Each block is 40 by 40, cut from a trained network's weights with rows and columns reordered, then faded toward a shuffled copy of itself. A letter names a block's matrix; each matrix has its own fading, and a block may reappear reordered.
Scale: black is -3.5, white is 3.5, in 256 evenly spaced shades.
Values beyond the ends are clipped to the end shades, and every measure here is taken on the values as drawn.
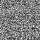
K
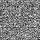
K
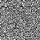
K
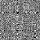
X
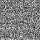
K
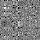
X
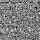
K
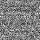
K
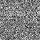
K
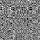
X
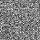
K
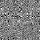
X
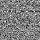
K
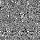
K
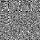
X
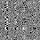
X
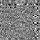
X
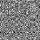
X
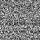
K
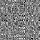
X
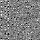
X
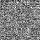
K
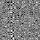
X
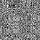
X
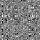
X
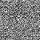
K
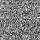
K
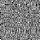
X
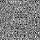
X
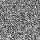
K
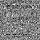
K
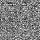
K
